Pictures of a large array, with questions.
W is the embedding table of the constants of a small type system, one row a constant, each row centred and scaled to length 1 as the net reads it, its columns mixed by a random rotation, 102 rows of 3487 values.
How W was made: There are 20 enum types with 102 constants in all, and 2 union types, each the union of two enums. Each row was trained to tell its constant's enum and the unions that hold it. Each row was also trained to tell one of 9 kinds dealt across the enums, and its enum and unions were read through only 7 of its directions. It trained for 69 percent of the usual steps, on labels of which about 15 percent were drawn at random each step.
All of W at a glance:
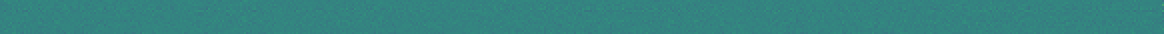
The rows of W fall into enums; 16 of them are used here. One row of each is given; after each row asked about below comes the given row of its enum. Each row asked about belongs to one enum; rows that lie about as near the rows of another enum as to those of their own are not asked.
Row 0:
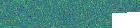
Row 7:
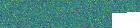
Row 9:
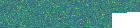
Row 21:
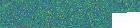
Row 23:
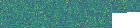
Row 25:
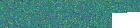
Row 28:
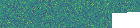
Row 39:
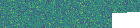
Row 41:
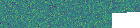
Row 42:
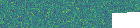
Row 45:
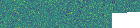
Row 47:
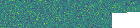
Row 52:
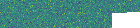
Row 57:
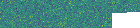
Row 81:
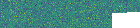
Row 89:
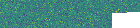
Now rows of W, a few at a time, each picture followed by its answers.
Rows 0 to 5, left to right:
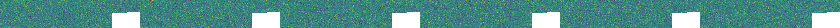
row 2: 42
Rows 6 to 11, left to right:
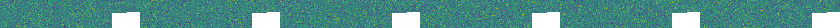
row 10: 28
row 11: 21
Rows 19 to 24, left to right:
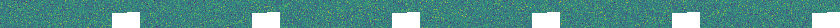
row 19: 57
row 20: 28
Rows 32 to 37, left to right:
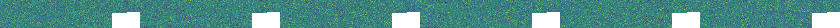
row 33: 45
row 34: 45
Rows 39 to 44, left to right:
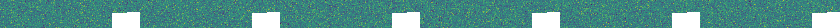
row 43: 21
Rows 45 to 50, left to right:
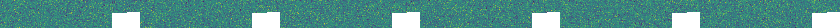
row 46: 28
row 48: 21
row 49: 42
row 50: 28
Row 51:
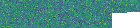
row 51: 42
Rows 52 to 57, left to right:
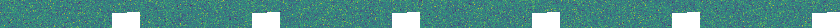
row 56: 41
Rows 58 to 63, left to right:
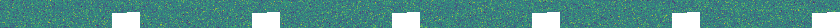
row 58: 45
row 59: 9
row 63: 21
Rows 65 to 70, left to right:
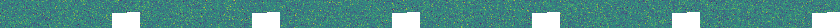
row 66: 7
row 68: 7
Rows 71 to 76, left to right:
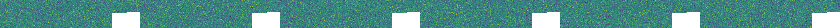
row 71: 45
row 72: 9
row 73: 25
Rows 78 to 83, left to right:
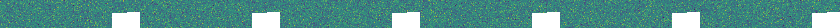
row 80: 81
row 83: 9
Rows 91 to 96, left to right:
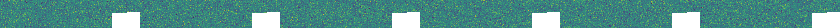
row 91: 81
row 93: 39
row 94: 42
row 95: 0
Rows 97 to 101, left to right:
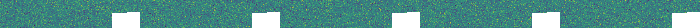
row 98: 41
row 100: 81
